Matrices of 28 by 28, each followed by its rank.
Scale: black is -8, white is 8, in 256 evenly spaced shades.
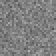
full rank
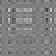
two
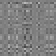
two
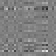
two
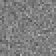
full rank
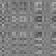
two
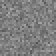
full rank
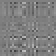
two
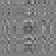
two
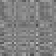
two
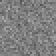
full rank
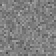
full rank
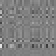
two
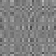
two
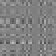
two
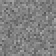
full rank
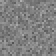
full rank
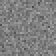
full rank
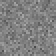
full rank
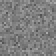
full rank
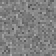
full rank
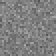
full rank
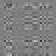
two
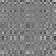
two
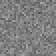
full rank
